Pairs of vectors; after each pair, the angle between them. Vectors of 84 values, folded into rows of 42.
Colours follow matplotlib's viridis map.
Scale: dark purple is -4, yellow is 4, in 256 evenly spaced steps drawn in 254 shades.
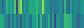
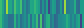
partly aligned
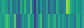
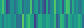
partly aligned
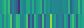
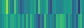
orthogonal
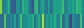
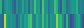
partly aligned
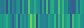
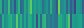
partly aligned
